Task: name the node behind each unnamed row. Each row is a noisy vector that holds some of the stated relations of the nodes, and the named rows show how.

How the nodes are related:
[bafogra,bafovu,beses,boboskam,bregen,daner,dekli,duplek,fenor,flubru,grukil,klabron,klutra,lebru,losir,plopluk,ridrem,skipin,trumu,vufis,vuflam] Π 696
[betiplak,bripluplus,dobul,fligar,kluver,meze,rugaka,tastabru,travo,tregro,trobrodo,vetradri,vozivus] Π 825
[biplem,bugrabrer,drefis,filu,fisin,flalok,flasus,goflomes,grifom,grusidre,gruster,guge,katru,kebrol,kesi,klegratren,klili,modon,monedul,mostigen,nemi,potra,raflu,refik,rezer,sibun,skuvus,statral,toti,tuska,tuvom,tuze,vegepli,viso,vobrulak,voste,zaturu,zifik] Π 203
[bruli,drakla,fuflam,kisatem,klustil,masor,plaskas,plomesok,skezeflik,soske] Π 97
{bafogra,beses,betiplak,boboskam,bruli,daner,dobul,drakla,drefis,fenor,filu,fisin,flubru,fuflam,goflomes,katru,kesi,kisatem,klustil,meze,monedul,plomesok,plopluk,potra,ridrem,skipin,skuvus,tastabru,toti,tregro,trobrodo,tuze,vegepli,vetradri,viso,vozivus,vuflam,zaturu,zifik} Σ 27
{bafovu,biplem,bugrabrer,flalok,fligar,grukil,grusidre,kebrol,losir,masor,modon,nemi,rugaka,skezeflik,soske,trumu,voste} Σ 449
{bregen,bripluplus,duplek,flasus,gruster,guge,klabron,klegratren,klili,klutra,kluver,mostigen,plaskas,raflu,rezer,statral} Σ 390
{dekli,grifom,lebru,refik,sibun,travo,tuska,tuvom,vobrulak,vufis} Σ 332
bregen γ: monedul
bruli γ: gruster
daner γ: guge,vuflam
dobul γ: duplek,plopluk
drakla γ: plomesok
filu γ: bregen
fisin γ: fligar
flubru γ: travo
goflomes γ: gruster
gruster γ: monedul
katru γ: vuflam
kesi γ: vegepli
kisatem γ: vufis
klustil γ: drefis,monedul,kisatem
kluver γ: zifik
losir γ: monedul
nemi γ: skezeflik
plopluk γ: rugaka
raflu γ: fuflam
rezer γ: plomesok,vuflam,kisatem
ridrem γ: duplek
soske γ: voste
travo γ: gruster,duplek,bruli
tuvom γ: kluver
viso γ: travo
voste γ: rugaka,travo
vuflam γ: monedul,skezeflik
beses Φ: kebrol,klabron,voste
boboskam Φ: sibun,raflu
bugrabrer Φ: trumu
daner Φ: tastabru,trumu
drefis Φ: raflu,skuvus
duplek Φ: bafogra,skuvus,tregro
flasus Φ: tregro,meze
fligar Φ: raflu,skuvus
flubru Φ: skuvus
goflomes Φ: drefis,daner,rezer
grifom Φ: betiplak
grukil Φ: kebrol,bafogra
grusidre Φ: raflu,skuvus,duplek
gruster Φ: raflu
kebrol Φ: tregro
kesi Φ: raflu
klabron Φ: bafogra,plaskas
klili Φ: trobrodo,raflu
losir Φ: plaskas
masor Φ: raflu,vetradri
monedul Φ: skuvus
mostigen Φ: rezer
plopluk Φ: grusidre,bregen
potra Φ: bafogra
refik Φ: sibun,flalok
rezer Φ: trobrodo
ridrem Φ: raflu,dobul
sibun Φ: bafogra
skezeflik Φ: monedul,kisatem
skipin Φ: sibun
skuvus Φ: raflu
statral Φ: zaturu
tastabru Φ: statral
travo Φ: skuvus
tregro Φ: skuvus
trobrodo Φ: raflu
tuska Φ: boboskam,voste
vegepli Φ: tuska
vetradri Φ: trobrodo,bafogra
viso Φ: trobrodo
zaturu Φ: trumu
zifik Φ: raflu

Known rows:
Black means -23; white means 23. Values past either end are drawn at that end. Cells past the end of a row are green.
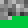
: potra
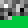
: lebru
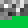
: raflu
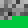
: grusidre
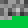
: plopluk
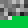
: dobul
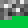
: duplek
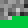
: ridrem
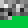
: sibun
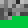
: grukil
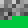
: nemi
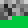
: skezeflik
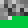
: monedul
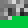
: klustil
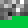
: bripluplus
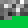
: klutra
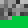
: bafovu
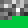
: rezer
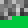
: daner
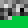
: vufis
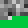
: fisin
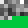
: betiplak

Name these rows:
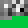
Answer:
bregen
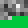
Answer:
zifik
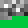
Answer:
gruster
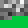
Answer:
flasus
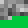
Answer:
vegepli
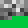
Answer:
guge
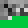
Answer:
kisatem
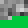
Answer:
kesi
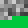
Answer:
goflomes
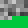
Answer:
viso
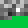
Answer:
statral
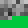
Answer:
masor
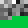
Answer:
losir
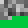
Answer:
zaturu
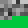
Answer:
soske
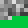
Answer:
filu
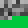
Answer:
rugaka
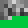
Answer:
plomesok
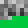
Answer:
fuflam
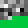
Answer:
travo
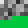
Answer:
bugrabrer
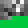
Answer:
kluver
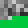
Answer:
drefis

